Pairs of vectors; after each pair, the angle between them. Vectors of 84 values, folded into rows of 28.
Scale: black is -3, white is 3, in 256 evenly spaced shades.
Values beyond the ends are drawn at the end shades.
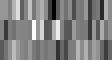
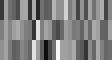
partly opposed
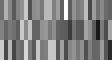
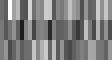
orthogonal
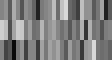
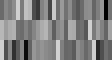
partly aligned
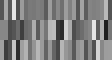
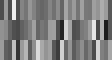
nearly parallel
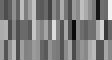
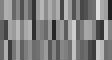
nearly opposite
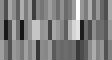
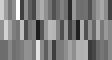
partly opposed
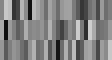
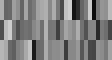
orthogonal
